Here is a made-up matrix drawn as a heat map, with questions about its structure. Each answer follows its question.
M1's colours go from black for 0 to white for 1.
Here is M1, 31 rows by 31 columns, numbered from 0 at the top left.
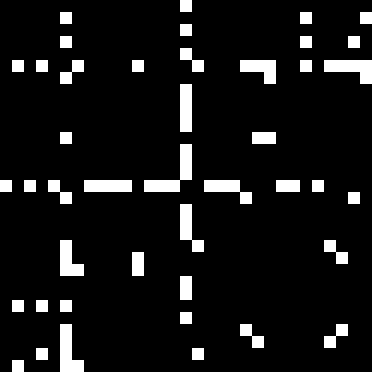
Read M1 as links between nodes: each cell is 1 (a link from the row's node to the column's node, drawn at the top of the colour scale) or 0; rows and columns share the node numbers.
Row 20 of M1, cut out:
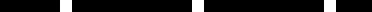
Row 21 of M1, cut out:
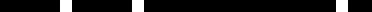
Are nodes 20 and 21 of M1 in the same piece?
yes
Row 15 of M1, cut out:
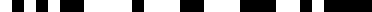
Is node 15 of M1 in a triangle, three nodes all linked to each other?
no
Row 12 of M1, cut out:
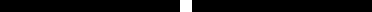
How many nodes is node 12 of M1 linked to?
1
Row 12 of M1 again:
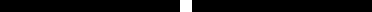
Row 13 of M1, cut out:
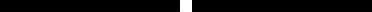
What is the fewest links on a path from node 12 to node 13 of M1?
2
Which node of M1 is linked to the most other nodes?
node 15
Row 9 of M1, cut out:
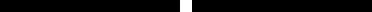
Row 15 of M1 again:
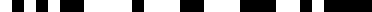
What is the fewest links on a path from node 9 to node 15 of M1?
1
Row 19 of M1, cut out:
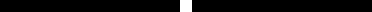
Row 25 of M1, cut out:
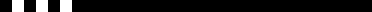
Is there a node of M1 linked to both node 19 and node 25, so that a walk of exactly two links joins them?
no
